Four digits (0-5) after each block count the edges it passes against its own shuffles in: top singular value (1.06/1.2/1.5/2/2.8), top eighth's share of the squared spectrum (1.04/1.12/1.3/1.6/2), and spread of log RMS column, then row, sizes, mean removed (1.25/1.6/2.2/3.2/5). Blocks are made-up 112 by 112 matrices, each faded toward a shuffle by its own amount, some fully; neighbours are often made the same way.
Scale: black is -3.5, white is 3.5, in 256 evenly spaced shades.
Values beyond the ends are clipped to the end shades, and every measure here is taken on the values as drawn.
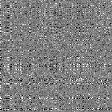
5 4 3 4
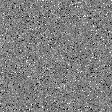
3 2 0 1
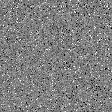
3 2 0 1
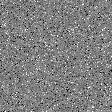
0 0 0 0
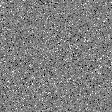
2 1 0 0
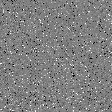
2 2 1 0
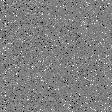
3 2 1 0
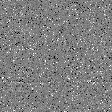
3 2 1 1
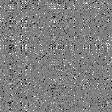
4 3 3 2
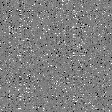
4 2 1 1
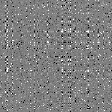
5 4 3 2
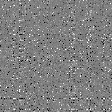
4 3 2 2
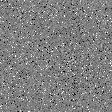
2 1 0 0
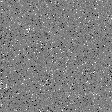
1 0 0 0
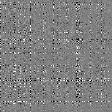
3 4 4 4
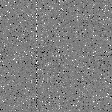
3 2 1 1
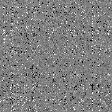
2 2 3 2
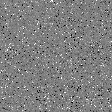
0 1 1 1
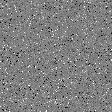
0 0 0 0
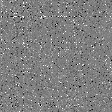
2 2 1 1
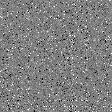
1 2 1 1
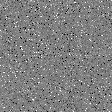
0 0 0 0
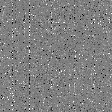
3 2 2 1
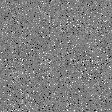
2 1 2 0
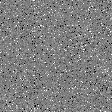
1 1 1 1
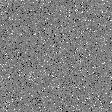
0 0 0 0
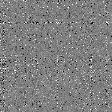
2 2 2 2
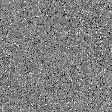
1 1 1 0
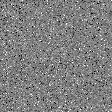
0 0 0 0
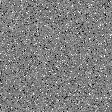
0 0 0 0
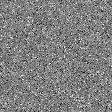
1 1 0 0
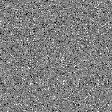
4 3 1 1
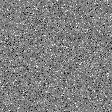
1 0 0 0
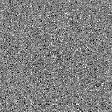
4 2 1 1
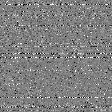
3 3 0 3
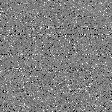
2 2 0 2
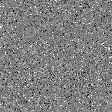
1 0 0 1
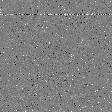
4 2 0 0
